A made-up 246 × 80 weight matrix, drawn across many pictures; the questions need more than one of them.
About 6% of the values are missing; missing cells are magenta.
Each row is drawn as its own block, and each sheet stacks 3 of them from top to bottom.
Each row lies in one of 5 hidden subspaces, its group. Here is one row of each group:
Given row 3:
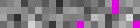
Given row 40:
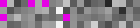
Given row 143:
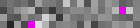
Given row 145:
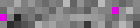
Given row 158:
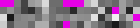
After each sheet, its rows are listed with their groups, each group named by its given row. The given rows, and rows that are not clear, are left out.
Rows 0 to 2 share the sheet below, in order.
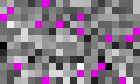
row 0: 145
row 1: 158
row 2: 40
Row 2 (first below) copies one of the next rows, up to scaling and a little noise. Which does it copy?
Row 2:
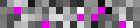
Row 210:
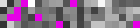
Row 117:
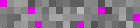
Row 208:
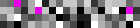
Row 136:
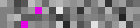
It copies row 117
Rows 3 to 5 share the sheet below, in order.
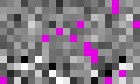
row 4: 145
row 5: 143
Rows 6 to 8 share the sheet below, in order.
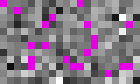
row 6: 3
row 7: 143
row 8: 158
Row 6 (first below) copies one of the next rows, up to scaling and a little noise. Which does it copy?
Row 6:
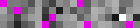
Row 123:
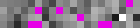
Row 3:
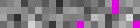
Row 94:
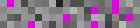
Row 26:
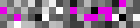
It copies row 123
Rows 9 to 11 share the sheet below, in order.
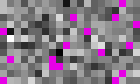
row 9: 143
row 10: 158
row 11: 3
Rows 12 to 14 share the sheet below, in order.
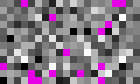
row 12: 3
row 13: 40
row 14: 143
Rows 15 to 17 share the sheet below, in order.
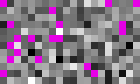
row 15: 40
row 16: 3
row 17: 3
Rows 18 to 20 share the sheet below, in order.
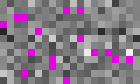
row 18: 40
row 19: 40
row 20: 145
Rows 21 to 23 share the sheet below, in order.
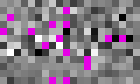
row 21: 3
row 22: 143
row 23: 145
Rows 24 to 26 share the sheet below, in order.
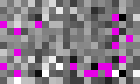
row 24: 3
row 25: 143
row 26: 3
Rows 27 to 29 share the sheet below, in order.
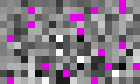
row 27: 3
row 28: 40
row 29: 145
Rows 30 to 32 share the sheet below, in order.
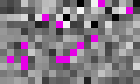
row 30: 145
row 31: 3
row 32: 145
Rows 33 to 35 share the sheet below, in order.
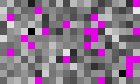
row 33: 145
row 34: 40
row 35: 3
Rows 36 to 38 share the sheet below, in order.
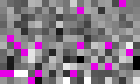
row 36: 40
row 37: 3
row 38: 145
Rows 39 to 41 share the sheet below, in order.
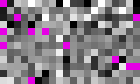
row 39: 145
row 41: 143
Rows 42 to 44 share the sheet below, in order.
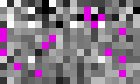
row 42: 158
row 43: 143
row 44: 40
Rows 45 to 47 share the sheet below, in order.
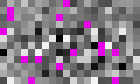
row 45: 158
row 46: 143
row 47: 145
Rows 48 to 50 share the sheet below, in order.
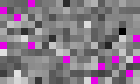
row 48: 145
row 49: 143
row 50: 145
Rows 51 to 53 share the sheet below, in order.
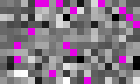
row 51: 145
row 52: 145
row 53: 145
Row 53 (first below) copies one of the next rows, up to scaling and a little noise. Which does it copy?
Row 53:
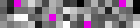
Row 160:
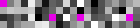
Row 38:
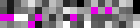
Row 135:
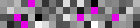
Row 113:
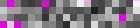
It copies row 38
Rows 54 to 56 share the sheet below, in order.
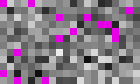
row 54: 158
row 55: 40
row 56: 158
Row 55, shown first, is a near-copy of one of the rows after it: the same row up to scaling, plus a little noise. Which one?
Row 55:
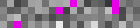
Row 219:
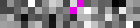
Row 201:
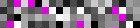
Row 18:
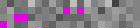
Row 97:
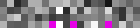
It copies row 97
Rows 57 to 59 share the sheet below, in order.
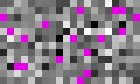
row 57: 40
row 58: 40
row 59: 158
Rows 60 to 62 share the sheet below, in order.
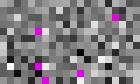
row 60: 40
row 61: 158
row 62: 158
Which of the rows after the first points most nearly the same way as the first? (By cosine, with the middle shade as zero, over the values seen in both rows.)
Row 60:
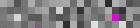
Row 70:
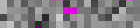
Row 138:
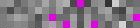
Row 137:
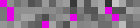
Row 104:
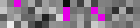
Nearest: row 138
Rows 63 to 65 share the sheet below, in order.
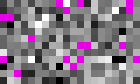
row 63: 143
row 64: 143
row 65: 40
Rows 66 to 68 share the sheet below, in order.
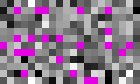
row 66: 145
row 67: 158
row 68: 3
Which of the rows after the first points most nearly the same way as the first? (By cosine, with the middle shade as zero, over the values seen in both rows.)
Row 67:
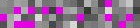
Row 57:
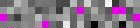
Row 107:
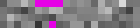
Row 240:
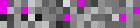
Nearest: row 57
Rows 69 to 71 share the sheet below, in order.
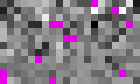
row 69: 145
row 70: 143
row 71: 40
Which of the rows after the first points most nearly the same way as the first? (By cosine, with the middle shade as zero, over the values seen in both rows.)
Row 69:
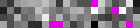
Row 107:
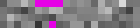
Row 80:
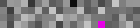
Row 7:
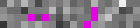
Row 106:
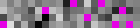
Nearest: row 80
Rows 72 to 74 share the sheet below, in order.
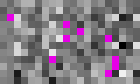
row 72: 3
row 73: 3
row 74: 3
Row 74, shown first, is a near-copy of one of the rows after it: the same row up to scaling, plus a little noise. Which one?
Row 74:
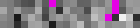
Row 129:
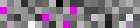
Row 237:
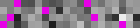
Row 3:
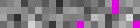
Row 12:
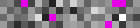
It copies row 237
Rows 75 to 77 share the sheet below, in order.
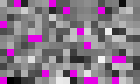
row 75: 143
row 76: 40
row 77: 145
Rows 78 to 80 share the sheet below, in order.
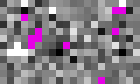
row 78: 143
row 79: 145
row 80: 40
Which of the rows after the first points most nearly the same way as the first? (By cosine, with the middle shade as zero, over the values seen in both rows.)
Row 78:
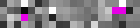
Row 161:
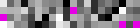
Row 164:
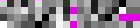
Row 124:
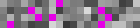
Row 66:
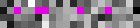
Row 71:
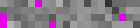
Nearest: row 124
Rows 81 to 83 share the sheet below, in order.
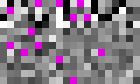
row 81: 143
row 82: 143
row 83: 158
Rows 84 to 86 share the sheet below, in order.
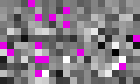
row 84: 3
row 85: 158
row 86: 143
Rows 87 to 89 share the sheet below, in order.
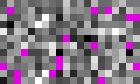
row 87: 143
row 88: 40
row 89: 143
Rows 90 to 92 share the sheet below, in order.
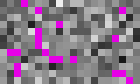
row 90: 3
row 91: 145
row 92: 143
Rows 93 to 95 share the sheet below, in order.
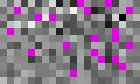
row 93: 3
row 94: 3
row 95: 40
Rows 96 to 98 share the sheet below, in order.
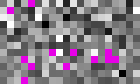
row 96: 145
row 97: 40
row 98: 3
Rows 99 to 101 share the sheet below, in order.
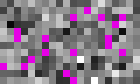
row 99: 145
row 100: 143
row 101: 145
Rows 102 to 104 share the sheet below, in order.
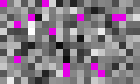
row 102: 3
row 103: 40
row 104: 143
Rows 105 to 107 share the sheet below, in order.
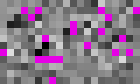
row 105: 145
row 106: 143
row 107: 143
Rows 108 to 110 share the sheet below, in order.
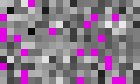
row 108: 158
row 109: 40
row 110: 158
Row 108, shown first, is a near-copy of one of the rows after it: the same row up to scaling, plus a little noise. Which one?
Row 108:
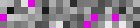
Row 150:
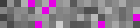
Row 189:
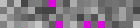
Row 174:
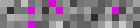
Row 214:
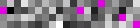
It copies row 174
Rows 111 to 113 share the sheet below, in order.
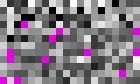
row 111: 40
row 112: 158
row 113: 145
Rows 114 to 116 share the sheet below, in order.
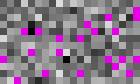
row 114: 3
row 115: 40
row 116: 143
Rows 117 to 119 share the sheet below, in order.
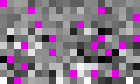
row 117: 40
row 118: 158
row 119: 40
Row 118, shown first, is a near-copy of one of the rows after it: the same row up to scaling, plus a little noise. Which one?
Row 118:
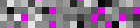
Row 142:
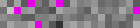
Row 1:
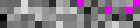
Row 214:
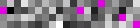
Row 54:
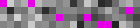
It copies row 54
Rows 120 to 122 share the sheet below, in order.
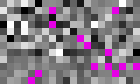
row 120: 143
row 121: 158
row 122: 40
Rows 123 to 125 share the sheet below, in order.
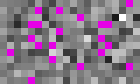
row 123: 3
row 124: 158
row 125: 40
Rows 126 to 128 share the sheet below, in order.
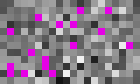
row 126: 145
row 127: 3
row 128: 145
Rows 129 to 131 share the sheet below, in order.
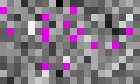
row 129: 3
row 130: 40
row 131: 143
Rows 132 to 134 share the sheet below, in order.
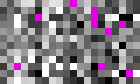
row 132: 3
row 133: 3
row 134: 3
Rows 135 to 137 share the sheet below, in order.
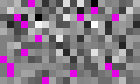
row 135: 145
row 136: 40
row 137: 40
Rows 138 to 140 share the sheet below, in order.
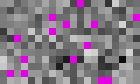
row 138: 40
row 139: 40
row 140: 143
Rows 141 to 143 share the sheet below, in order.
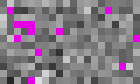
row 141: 158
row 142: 158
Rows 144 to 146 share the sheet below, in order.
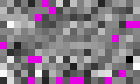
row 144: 145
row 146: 145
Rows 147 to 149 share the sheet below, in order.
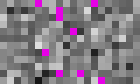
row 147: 158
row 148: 145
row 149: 143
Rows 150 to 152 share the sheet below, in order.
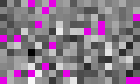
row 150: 158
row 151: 3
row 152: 158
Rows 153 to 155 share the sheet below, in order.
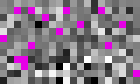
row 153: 143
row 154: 40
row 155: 40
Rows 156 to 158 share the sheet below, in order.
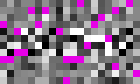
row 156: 143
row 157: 3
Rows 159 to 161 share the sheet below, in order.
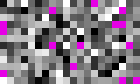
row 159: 143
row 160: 145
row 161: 143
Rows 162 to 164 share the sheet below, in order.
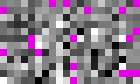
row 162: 145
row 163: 145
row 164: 143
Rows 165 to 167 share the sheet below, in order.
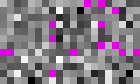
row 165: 40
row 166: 143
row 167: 3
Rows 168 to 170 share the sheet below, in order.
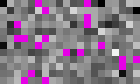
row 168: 40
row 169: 158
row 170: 3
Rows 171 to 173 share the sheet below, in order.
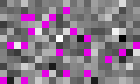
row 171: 143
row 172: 40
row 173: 143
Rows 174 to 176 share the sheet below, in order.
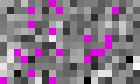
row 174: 158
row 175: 143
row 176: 145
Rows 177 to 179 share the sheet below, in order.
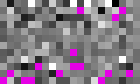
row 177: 40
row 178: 143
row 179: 143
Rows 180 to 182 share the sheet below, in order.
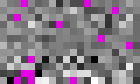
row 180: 3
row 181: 158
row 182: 145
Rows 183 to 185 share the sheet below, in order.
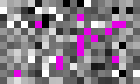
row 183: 143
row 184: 3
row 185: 3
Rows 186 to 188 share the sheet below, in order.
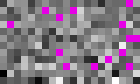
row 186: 40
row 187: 3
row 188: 158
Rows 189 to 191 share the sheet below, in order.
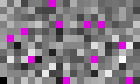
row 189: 158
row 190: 3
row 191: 143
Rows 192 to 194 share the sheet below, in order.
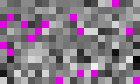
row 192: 158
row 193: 158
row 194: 145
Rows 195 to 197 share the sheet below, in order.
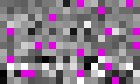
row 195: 145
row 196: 40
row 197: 158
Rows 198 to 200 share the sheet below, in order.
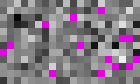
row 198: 145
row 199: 158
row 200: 143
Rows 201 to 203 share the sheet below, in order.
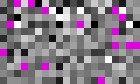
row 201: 40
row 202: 143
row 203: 40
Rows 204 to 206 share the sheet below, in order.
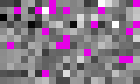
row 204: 158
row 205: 145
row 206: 145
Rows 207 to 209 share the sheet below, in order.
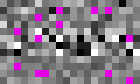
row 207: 143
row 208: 40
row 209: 145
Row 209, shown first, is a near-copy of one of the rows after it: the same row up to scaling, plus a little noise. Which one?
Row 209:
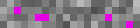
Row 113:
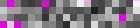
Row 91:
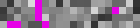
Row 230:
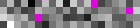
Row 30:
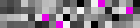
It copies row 113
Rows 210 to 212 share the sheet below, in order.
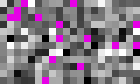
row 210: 40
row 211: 158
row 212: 145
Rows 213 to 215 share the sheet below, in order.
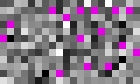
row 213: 40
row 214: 158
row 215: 143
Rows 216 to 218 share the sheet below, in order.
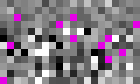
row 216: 40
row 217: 143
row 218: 143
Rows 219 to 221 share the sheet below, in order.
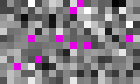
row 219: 40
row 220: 40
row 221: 158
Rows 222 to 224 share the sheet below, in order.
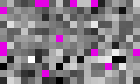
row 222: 145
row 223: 158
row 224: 40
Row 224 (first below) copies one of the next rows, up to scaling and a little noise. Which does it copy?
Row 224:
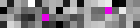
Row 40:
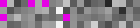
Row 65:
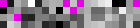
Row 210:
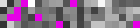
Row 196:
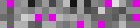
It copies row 65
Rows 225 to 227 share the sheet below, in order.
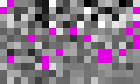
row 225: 158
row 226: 3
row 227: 143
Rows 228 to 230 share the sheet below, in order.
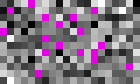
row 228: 145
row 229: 158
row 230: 145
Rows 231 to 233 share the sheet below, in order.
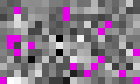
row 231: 145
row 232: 40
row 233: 145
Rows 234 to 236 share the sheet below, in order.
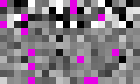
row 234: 40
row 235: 40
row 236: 143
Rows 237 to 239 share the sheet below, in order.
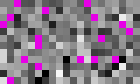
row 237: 3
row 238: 40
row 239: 143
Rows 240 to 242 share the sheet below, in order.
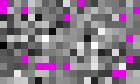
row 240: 145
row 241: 158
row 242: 145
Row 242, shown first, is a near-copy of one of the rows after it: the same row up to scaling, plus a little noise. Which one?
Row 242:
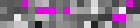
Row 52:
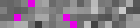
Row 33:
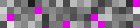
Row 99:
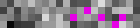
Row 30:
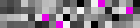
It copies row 52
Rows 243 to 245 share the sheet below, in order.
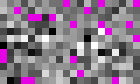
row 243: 143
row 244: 158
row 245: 145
